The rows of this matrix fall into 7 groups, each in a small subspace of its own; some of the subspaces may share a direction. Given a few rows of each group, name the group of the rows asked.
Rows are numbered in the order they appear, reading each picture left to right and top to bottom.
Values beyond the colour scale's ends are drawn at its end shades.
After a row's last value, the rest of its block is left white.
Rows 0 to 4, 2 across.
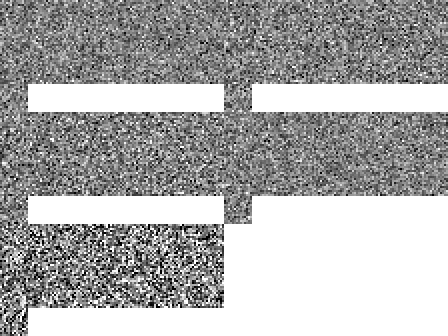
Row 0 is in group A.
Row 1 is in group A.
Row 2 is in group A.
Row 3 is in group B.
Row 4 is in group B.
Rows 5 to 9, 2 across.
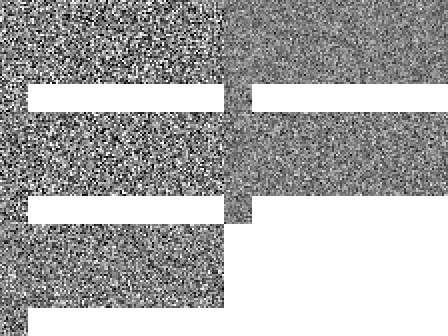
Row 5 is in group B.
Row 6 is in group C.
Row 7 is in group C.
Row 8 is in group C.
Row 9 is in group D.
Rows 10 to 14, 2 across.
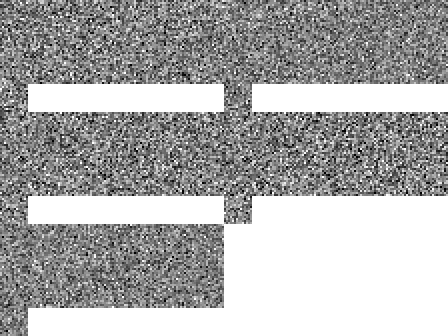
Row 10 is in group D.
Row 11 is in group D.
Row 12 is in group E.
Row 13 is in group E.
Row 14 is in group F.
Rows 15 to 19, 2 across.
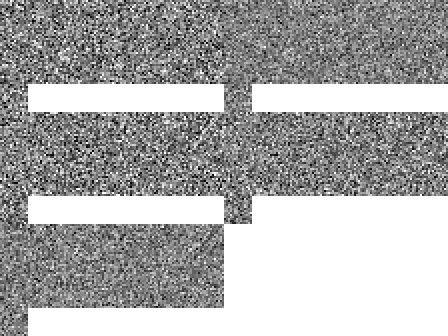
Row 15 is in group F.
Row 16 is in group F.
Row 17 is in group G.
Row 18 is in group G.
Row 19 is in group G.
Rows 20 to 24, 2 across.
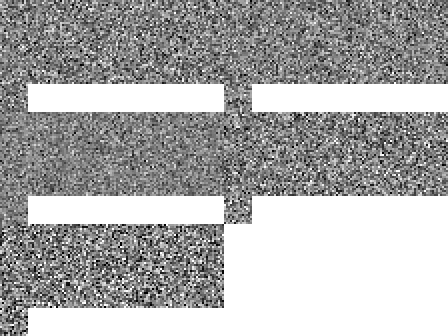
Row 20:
E
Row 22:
C
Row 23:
F
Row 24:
B
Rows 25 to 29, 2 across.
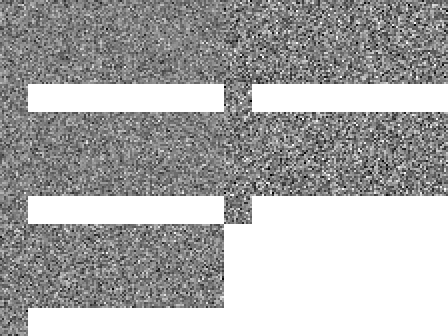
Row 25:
F
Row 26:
G
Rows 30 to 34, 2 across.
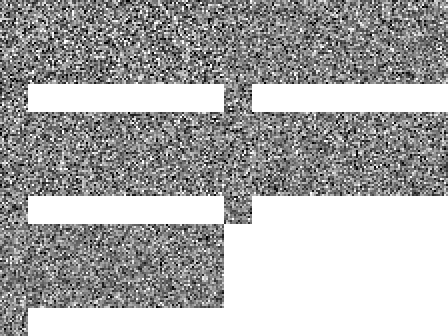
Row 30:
G
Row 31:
D
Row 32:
A
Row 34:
B
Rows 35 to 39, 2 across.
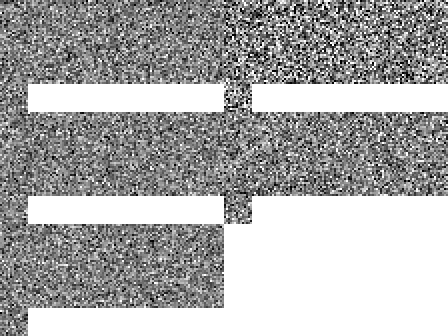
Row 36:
D
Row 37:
C
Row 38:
G
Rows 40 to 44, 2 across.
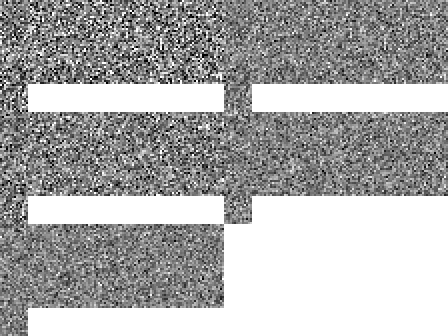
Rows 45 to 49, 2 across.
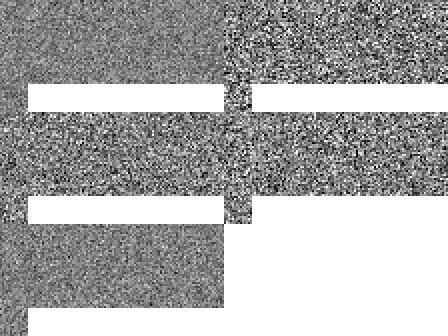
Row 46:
B
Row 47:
D
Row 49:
B
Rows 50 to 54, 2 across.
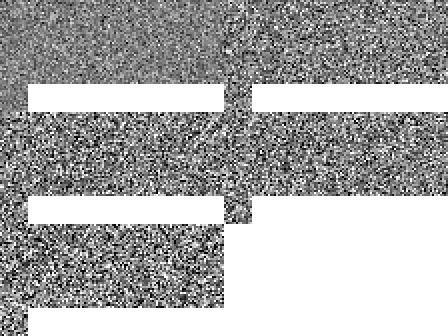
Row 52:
G
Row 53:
A
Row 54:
G
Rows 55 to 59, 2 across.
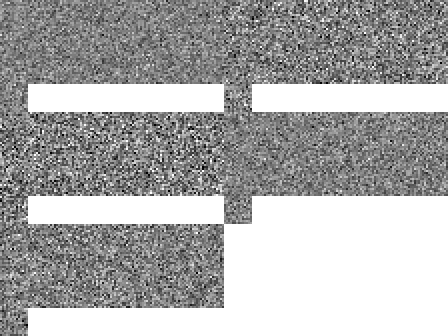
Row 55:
B
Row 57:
B
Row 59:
C
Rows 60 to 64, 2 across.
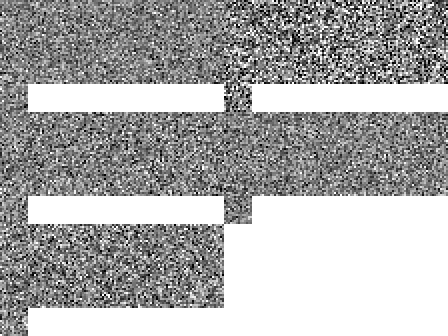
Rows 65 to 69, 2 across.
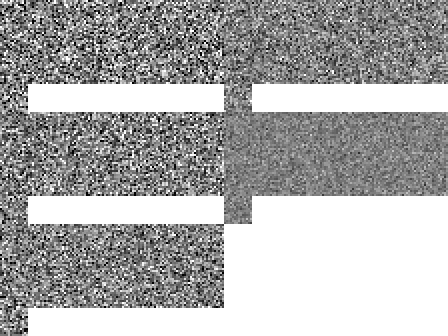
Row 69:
B
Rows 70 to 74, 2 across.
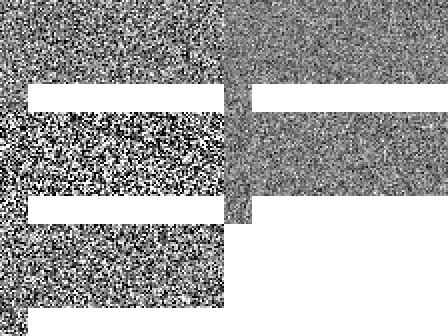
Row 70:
G
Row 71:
D
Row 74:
D
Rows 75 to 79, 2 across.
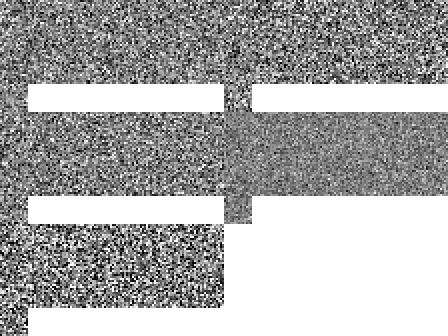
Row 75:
C
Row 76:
D
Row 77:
A
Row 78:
B
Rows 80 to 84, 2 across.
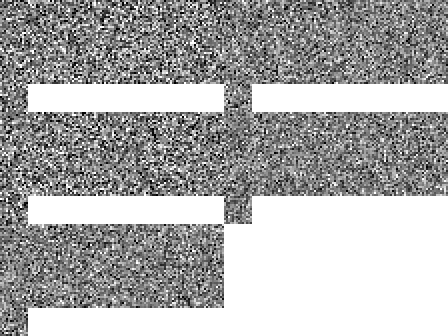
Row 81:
D
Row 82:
G
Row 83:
B
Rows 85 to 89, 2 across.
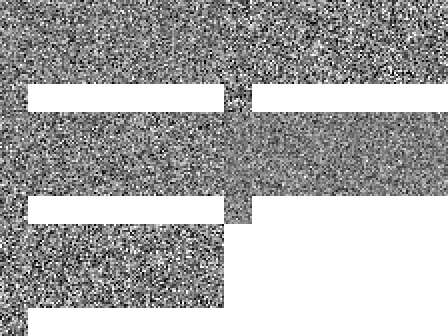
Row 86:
D
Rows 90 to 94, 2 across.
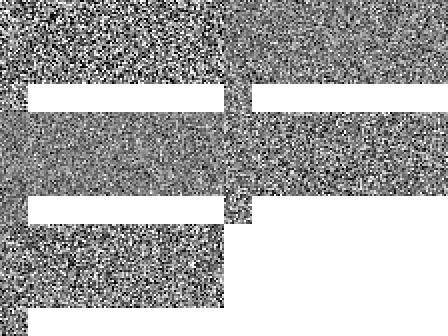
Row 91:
G
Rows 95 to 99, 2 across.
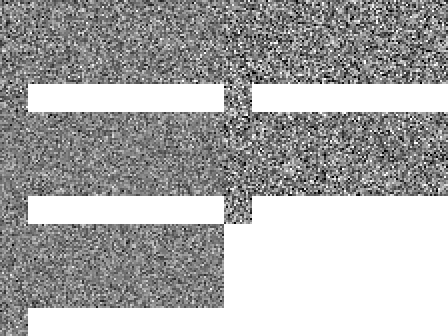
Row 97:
D
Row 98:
F
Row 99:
G
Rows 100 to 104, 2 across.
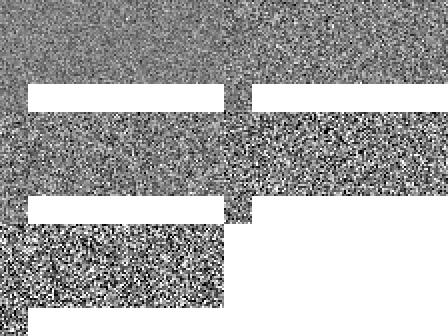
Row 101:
C
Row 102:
C
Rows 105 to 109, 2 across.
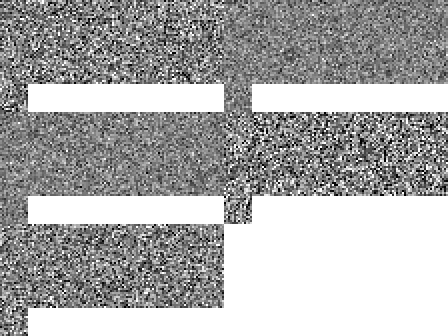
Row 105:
D
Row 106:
F
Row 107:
C
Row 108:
B
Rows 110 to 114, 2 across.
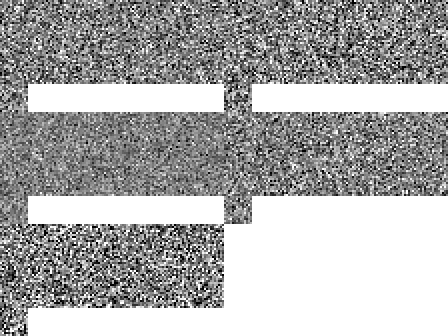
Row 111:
F
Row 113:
F
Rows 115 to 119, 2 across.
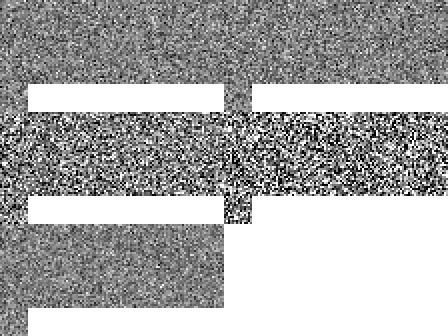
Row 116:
A
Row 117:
A
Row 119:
F
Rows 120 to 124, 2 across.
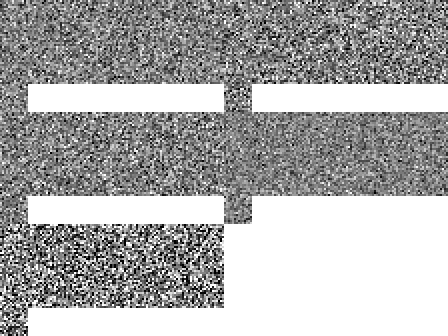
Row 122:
E
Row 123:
B
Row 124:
G
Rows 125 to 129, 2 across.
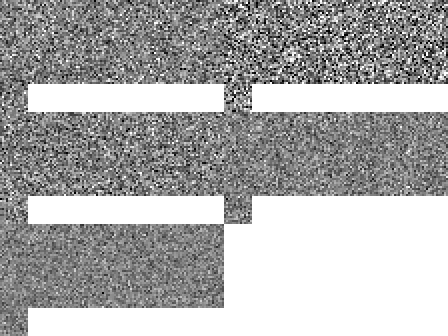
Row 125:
G
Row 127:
G
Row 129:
D
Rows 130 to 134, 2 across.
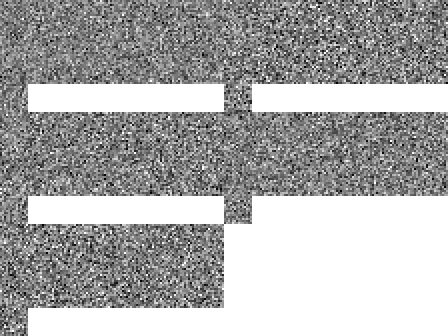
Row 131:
C
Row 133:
F
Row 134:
D
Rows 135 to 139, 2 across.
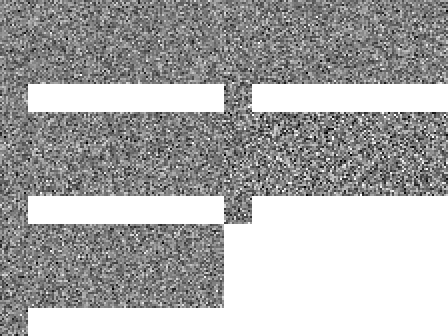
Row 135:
C
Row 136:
B
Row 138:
C
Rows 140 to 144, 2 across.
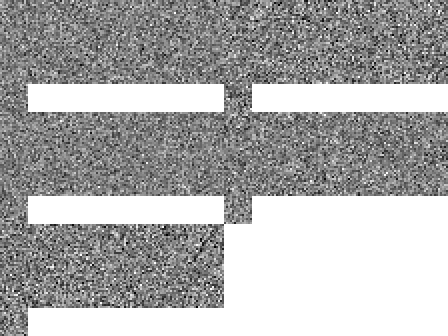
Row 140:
E
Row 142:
D
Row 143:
F
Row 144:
G
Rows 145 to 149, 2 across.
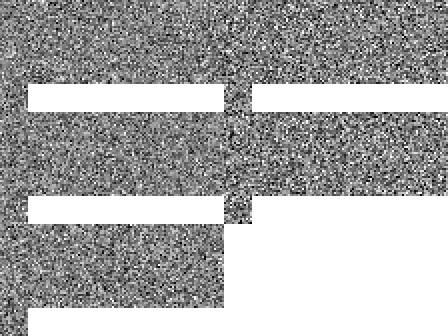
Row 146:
A
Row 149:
F
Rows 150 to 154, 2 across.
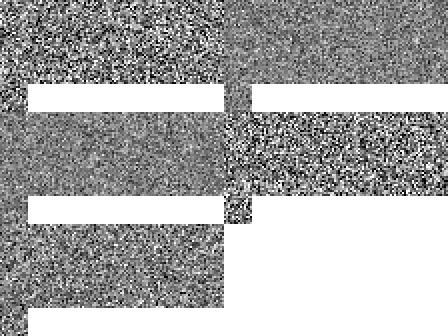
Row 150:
F
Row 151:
C
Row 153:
E
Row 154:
G
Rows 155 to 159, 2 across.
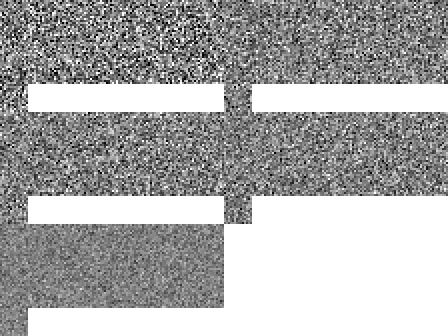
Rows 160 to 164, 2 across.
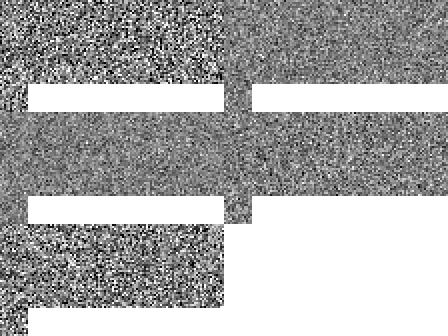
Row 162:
F
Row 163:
F
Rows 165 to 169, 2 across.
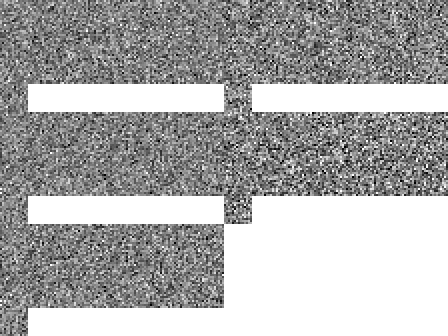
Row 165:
F
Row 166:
D
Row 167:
E
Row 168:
F
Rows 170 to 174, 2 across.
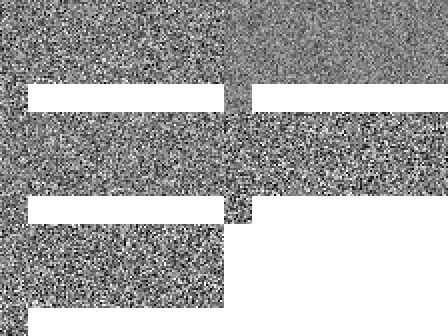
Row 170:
B
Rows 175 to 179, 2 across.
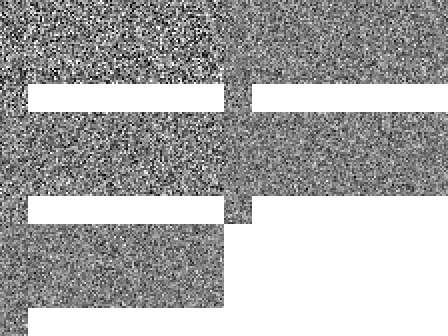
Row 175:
E
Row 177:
E
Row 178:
D
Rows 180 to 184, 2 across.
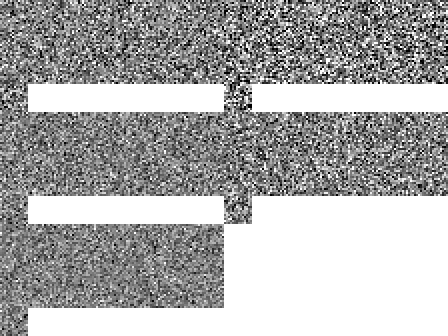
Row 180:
F
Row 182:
G
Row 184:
G
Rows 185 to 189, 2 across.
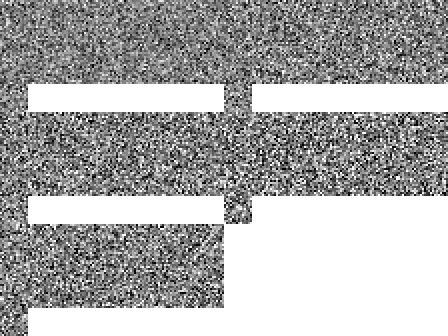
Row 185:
A
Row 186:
E
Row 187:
E
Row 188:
A
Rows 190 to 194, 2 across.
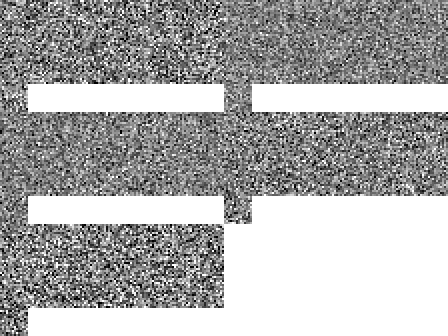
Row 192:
B
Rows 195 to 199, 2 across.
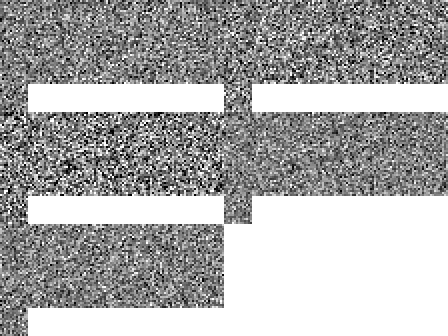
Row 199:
E
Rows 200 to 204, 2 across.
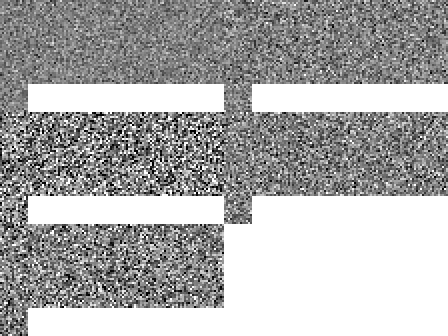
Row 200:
G
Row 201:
C
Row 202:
E
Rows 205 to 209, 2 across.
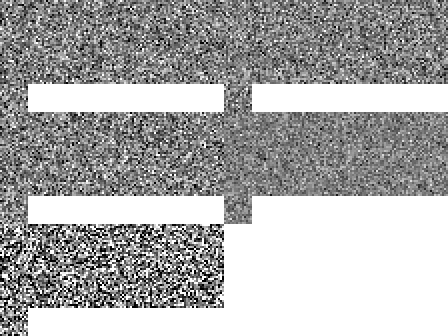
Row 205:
F
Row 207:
F
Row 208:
F
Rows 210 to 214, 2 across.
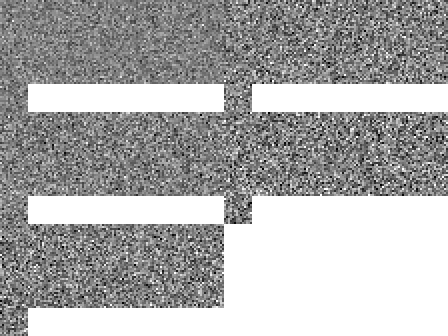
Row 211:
E
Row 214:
B
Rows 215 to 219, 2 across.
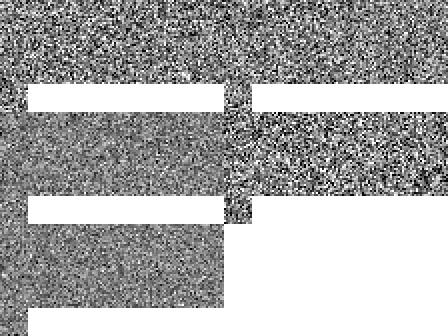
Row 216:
D
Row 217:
F
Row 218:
C
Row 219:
A
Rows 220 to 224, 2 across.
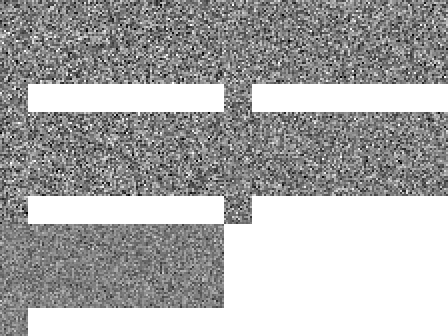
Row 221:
G
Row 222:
C
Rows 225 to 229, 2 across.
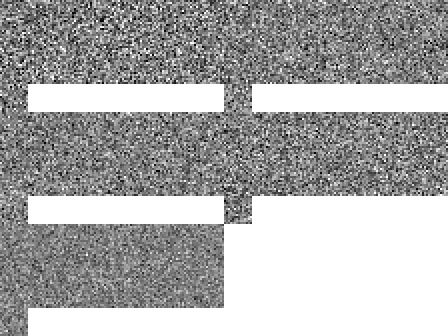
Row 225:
C
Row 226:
F
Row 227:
G
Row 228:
B
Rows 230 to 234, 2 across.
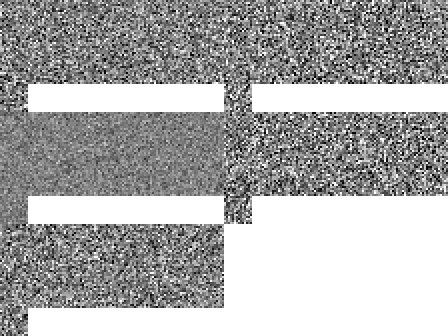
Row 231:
B
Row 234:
G
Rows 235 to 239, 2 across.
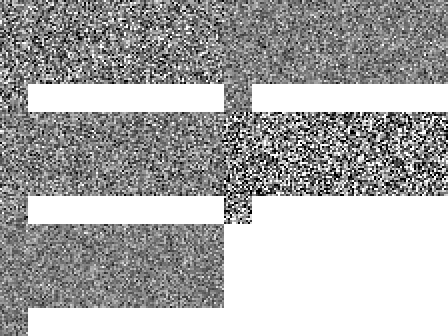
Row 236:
F
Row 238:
G
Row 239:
D
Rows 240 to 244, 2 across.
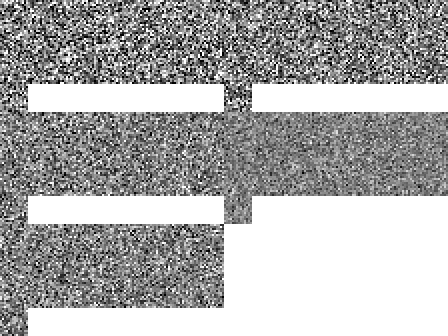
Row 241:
D
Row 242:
D
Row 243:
F
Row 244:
A
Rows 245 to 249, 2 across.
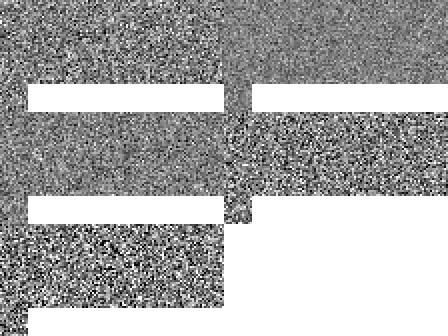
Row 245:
A
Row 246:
G
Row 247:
F
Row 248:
A
